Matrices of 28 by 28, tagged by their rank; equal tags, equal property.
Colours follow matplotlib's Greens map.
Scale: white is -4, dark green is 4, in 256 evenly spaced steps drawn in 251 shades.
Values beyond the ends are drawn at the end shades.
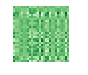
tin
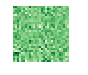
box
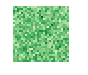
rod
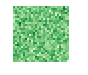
rod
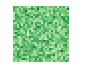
rod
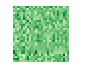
box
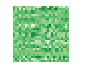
box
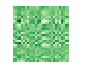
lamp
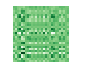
tin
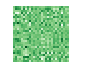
box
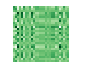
tin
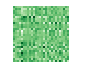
lamp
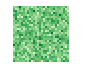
rod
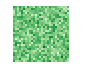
rod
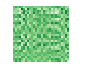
lamp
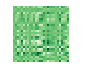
tin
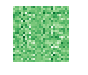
box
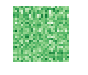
box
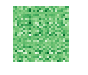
box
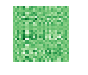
lamp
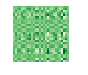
tin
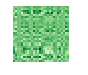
lamp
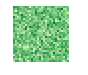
rod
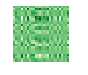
tin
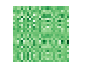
lamp
